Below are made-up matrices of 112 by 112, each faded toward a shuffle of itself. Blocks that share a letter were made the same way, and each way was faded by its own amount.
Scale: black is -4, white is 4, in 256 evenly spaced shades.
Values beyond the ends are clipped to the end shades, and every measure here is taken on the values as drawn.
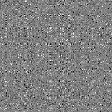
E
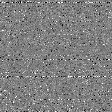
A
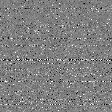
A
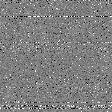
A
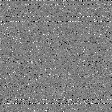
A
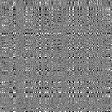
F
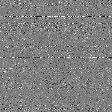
A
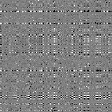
F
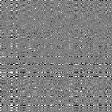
F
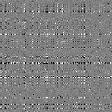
F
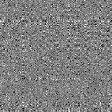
E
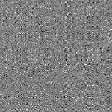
E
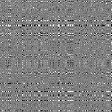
F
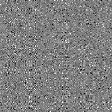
E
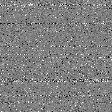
A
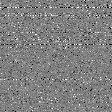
A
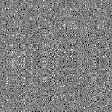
E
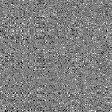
E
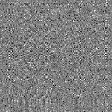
E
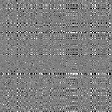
F
